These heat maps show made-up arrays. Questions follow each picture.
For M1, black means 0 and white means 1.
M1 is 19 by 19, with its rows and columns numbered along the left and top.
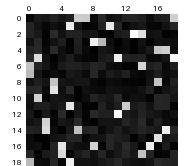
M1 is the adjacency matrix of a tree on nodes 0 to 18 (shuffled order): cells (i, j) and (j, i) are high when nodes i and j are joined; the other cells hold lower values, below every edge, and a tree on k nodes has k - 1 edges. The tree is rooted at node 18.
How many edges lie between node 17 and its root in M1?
4
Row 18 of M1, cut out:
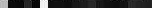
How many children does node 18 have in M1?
2
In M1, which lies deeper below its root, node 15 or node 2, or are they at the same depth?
node 15
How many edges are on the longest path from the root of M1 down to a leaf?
9
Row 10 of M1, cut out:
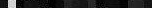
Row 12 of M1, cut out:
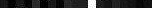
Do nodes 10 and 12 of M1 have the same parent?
no
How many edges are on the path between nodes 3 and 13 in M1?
7
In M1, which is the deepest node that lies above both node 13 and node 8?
14
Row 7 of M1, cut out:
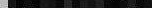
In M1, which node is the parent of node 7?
0
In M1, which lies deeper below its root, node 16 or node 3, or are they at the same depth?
node 3
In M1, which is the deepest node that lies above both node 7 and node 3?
0
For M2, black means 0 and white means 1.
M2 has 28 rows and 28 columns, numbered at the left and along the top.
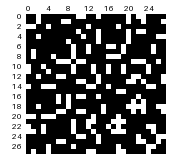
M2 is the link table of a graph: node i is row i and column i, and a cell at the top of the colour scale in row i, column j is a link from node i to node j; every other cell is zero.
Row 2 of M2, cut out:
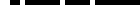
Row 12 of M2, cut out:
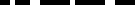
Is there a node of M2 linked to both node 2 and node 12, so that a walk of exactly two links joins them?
no
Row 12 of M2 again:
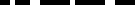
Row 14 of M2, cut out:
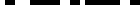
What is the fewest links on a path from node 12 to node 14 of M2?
1
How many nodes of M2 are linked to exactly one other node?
0
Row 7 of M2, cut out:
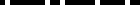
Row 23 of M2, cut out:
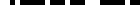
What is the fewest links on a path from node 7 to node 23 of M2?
2
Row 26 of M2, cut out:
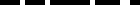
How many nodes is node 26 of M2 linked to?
5
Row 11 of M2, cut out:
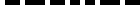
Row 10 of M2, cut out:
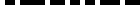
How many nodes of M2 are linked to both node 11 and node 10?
6
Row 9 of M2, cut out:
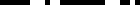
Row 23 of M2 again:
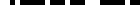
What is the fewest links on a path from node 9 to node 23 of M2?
1
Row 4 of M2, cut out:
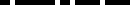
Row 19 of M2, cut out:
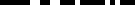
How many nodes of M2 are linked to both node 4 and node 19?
2
